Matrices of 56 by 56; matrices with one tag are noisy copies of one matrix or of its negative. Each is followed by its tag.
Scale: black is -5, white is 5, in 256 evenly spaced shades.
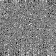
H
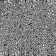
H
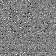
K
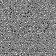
K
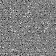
K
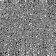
H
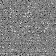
K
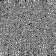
H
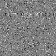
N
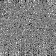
H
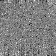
H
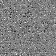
K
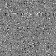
N
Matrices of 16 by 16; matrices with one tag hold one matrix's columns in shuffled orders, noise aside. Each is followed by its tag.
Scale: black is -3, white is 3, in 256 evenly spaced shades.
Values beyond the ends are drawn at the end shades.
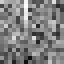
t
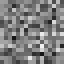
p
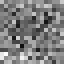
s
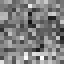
s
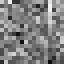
t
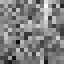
t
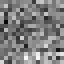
s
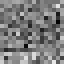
s
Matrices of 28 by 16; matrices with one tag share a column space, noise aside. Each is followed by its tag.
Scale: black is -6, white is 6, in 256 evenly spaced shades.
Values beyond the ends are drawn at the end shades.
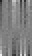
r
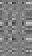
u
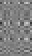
u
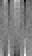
r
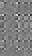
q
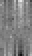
r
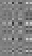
u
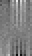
r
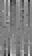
r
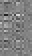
q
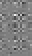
q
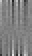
r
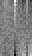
r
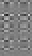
q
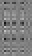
u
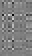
q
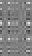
u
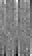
r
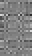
q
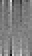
r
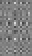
u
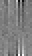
r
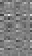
q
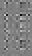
q
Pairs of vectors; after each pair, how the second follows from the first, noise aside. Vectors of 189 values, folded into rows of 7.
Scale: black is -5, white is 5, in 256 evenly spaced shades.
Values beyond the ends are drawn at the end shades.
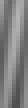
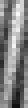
scaled up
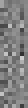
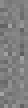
shrunk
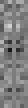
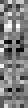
scaled up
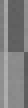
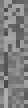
sign-scrambled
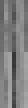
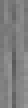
shrunk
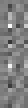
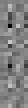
negated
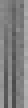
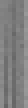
shrunk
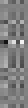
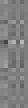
shrunk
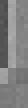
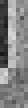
scaled up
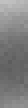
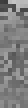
sign-scrambled
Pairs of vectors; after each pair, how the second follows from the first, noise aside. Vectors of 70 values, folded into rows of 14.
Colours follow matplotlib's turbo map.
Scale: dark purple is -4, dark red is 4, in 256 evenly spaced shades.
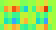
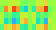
copied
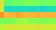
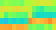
wrapped around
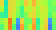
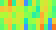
wrapped around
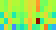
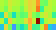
copied
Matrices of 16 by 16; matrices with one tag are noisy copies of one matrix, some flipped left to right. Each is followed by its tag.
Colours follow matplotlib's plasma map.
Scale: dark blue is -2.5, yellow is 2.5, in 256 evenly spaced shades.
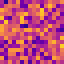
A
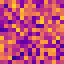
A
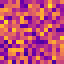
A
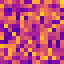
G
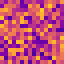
A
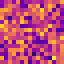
A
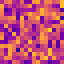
G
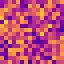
A
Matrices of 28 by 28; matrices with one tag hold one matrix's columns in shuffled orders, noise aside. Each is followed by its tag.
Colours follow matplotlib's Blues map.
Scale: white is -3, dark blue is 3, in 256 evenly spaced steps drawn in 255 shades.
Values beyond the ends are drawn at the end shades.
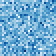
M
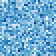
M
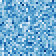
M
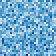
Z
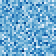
M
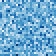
Z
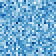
M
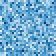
M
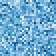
M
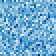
Z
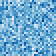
M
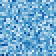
Z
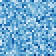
Z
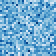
M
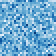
Z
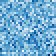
Z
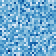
M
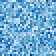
Z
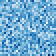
Z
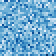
Z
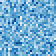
M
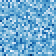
Z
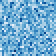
M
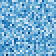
Z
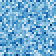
Z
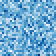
Z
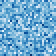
Z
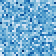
M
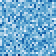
Z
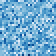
Z
